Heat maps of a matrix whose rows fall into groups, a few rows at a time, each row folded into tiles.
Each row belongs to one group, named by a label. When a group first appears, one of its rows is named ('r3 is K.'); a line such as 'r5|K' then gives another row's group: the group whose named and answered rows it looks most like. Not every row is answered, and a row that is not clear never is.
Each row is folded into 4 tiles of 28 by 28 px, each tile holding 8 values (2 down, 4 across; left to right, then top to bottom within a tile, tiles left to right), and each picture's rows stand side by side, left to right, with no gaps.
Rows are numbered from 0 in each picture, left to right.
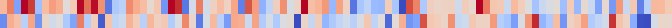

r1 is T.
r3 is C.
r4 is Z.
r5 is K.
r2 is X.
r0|X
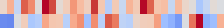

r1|Z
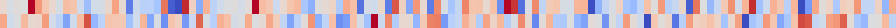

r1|C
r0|Z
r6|X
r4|T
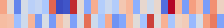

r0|C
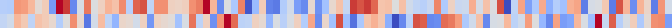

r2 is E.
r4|C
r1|X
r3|Z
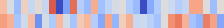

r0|C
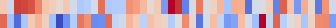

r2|T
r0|Z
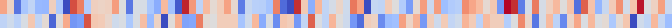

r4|T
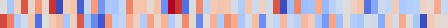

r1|T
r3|K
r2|C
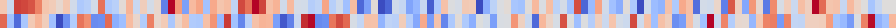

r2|Z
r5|E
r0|Z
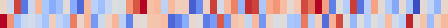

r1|Z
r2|X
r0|E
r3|E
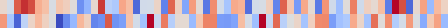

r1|T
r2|T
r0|Z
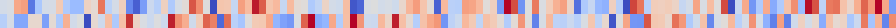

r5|C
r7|X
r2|Z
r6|C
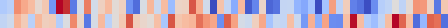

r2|E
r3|K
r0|T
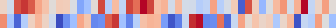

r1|Z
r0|Z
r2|X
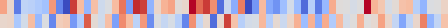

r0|C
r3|Z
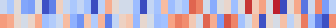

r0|E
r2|C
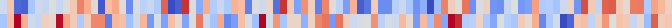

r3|E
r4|E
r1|C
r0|K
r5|X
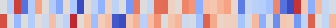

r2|C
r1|X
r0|E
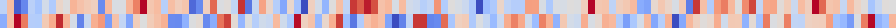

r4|K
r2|E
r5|Z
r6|X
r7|Z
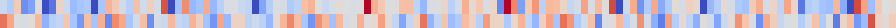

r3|Z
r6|K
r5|C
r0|E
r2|K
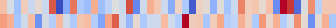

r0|C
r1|E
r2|T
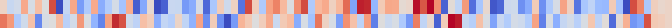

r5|C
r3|X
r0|C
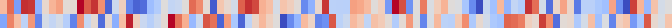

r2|Z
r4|K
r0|X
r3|T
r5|C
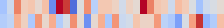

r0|T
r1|Z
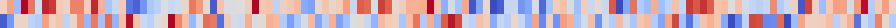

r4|E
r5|C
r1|K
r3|X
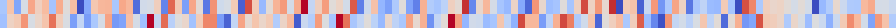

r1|T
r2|X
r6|C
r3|E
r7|K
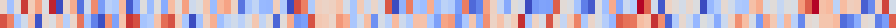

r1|K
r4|E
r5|K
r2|C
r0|C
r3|C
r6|K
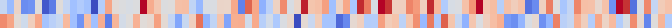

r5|T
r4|Z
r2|X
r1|Z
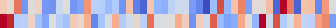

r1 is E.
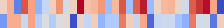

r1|X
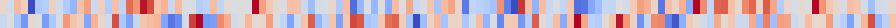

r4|C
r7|Z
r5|K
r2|Z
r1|Z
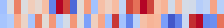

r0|T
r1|Z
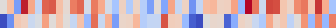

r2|X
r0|X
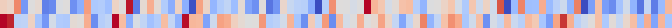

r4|C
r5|E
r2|E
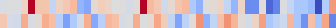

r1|Z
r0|Z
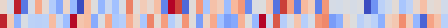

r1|T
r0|E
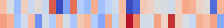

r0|C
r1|K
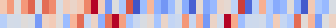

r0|X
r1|E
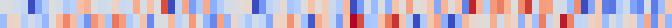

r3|K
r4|X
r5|E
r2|K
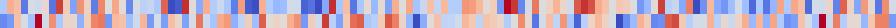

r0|T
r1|C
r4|T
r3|K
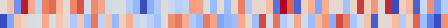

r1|K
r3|C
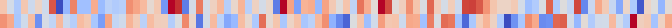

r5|E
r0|C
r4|Z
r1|T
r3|X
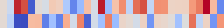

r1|X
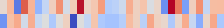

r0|X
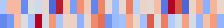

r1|T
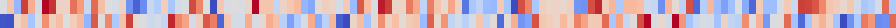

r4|C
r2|Z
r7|Z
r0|X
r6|E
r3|X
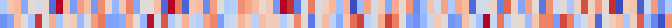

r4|T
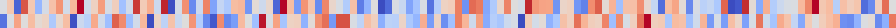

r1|C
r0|X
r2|T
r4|X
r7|Z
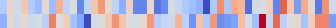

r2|T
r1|E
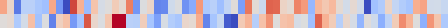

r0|C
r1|E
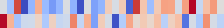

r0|E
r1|X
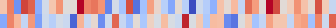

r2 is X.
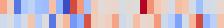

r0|C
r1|Z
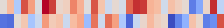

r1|Z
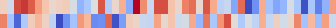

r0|Z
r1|X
